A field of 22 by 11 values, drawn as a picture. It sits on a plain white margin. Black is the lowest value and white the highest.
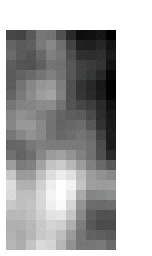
Ninth with the lowest average: top right. Ninth with the highest average: bottom middle. Lone odd cells: none. Average level on the scale: 50%. Slope: up to the bottom left.
